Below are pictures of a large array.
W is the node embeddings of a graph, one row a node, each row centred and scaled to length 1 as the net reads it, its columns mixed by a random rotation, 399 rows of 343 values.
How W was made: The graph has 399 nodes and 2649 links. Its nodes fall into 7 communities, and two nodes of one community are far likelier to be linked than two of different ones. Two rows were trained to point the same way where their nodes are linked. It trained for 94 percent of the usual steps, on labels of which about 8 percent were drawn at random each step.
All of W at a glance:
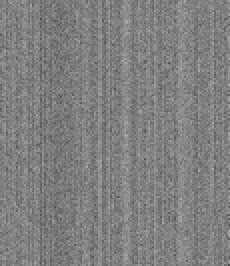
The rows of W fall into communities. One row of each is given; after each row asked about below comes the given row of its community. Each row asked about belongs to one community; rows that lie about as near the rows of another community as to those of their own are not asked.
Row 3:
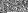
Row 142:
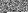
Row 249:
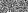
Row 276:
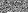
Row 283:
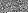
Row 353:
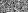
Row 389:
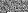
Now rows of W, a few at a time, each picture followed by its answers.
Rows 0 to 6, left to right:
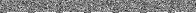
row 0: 389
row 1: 389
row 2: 3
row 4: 389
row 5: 389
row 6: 249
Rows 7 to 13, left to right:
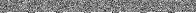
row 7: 276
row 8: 249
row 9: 276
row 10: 249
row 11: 249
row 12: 389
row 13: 3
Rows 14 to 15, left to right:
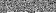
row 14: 283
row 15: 276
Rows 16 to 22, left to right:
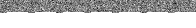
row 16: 389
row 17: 249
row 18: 283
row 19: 283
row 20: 142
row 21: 353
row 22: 276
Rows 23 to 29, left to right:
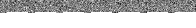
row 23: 3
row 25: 249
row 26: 142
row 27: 353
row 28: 142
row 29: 353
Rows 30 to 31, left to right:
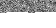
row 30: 249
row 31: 389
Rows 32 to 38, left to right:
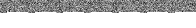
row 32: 389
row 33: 142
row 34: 249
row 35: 276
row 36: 249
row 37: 142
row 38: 3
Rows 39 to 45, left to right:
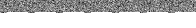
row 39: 353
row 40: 353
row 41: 353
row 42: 389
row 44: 249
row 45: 389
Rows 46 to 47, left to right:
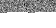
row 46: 3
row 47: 3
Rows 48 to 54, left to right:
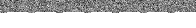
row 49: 283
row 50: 389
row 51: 353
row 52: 142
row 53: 283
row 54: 276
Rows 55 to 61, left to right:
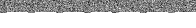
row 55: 3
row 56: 249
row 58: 353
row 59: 353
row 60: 142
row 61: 283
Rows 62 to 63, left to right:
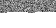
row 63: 283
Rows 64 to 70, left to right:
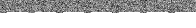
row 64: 389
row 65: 283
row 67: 353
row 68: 3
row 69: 283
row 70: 389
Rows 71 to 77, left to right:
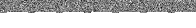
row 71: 249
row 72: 353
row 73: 353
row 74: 142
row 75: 142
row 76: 276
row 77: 3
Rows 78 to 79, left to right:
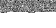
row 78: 283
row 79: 389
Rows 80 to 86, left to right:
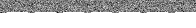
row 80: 3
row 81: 276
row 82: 389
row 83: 276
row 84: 249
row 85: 353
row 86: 283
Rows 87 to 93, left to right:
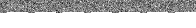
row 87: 353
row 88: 142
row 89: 353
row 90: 389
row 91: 142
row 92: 389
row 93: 389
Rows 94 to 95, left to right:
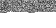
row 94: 389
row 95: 389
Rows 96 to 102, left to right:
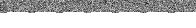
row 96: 249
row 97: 276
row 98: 142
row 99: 276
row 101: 353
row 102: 142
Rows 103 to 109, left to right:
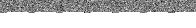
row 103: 389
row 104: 353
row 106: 249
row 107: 249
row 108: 283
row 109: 142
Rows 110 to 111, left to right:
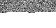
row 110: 353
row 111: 3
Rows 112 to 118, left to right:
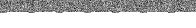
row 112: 276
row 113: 283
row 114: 276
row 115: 283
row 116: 353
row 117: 276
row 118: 3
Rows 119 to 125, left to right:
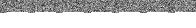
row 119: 353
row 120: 3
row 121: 276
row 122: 142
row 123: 276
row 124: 389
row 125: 249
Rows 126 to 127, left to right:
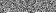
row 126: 276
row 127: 276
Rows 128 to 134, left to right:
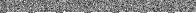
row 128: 3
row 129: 283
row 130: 142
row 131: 353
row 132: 283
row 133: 283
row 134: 249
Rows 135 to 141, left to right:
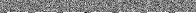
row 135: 142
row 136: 389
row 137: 249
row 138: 283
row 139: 389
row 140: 283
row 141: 389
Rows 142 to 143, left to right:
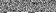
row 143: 142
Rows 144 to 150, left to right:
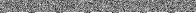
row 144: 276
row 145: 353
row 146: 276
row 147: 353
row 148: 249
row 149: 276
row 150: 249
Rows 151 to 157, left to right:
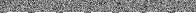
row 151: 353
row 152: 353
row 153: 142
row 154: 142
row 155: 142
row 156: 276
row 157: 276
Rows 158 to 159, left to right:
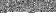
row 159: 283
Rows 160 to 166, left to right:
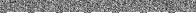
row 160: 389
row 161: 353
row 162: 3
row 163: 249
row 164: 142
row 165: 3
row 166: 389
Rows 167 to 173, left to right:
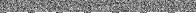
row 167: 283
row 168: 353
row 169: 3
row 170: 3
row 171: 142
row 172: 3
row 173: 249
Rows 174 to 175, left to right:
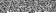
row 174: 249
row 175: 283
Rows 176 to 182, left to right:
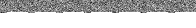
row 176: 283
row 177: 3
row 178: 142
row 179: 142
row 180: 276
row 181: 389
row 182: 389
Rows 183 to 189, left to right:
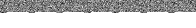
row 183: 353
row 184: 389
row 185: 353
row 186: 142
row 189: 353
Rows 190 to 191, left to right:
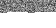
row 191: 3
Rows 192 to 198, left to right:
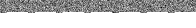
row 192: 389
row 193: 3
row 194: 276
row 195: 3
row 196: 3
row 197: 389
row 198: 3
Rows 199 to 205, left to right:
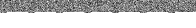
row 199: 283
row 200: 389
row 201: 389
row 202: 353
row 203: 353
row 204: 276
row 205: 142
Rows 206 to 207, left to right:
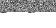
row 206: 353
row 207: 276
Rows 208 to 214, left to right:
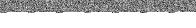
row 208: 389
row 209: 276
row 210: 353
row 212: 142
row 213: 353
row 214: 283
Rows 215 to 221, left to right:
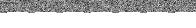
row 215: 142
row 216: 389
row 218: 249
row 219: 283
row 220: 249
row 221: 142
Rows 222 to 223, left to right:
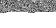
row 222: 353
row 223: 142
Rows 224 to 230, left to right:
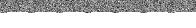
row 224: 283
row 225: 276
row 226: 283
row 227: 283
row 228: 353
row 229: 353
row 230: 249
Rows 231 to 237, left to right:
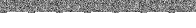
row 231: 353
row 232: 249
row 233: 353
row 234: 142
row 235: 353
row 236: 389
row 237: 389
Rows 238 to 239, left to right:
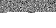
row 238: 276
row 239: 276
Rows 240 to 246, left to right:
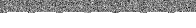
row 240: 3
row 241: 249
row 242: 276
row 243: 283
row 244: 353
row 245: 249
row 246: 276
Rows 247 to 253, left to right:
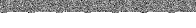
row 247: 283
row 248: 3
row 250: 283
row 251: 249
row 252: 353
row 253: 283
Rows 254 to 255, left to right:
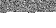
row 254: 353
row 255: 142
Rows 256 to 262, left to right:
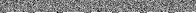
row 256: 353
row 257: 353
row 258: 389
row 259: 283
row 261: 3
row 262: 389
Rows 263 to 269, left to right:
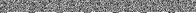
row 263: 142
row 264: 389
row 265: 283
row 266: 276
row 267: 283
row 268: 283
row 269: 389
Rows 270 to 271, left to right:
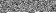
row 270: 389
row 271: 283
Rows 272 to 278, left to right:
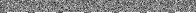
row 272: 249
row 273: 249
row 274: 353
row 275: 249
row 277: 249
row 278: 283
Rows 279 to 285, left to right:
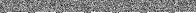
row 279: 353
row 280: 3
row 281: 3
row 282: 249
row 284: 389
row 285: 283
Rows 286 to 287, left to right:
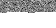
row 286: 276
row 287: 142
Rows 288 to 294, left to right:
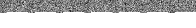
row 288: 353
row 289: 249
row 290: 283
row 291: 249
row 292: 283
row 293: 389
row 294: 353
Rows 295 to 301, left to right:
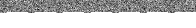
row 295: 249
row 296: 353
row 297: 276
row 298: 3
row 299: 389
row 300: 249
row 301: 353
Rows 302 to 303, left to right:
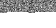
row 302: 276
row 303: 389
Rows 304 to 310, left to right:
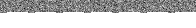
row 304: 249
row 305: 389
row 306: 389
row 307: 276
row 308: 389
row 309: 389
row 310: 276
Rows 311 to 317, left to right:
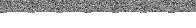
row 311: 276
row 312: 249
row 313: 276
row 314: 283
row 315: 249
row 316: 249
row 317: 142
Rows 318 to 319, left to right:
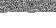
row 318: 276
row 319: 276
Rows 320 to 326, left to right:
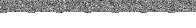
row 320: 389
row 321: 3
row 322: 142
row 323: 353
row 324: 389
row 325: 389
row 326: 389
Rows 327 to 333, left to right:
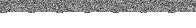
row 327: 389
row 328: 276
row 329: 389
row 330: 389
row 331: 389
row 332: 3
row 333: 3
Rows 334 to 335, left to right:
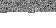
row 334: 142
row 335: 276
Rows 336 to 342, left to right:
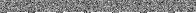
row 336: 142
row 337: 142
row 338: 276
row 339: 249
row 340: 3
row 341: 142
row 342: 249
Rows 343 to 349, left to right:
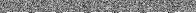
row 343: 276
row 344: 353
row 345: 276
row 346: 353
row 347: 353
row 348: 353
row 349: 3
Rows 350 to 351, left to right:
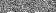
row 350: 283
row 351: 249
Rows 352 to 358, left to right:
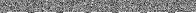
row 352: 276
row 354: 142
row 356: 249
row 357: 3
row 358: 142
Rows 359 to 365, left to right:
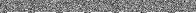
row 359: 142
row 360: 276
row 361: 249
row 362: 3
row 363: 249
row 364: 389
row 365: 142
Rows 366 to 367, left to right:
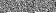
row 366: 276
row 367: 249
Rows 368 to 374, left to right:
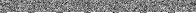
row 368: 389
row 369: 276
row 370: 142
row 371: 249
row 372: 389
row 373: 3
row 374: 3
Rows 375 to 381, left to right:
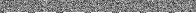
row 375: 353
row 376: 249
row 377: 389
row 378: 142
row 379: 142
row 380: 276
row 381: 353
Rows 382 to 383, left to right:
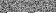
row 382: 389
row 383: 276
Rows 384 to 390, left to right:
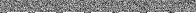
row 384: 3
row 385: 3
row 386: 249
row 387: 142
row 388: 276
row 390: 353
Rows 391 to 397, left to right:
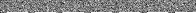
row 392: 389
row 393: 353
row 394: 142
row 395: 276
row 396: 353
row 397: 142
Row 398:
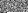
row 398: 3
